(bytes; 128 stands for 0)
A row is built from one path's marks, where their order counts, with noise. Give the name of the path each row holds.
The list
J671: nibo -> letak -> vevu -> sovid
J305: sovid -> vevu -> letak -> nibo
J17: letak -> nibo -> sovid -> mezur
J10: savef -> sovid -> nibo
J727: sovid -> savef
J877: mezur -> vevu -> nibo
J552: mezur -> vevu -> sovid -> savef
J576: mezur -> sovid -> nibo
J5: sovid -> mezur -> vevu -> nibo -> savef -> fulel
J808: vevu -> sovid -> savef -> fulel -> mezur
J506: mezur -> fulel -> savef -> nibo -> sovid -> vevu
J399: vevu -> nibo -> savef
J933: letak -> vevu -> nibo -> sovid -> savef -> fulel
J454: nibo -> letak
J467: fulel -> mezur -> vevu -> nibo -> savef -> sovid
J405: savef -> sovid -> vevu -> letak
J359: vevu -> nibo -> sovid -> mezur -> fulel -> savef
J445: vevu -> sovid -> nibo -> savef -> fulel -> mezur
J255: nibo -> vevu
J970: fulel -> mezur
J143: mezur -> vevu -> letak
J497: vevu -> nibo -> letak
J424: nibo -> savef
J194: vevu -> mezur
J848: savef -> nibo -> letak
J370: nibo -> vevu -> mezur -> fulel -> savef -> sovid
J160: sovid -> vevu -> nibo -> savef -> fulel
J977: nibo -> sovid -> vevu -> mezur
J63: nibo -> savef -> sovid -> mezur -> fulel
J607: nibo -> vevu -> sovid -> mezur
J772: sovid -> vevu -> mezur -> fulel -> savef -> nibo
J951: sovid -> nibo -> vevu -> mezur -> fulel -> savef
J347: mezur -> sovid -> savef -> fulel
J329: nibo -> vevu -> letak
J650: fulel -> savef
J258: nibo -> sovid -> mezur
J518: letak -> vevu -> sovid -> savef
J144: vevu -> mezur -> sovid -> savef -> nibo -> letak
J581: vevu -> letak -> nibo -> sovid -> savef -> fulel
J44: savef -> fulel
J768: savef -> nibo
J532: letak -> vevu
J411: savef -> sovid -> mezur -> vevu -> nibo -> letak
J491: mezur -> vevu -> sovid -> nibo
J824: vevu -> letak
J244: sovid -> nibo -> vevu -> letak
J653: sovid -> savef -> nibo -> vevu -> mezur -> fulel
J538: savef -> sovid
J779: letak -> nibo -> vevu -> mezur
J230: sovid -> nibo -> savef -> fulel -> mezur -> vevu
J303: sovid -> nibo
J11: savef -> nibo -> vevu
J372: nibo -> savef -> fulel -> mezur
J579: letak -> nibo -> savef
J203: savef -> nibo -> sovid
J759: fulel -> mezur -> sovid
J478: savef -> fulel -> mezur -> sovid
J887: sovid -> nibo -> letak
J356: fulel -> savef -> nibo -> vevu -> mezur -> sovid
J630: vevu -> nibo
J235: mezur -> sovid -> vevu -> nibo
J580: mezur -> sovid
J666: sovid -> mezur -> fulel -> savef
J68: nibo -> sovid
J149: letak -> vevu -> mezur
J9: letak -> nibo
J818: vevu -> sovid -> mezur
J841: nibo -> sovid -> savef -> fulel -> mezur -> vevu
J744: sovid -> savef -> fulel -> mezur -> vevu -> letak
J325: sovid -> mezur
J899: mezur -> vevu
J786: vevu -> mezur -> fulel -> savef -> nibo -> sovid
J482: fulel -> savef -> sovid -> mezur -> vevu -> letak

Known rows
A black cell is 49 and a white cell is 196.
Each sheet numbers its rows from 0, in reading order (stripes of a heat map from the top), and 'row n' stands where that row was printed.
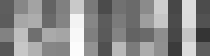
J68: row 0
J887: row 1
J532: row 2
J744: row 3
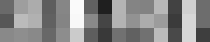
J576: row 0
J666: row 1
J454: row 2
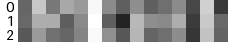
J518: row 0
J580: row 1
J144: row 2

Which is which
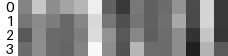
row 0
J579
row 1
J671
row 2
J399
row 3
J194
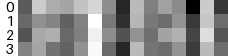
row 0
J44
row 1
J491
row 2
J230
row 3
J143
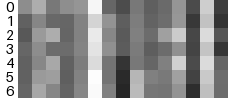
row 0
J779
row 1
J630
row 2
J303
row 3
J497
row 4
J258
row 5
J235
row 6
J552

